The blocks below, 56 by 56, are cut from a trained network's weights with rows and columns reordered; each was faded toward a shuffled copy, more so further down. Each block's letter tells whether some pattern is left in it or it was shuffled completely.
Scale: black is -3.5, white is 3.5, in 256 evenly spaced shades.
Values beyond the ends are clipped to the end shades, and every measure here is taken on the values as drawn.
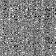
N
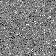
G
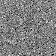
G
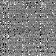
N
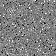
G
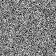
G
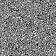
G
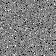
G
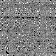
N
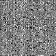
N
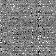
N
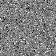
G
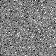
G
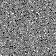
G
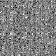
N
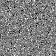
G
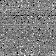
N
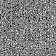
N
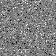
G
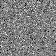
G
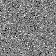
G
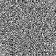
N
